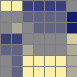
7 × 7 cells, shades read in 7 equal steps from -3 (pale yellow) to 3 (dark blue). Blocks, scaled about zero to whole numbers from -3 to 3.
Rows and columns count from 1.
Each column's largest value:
2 2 2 2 2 2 3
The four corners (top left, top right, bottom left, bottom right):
-3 0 0 -1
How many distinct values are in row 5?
3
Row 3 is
0 -1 0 1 1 1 3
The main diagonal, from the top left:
-3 0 0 0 0 -3 -1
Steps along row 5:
same down up same same down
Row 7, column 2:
1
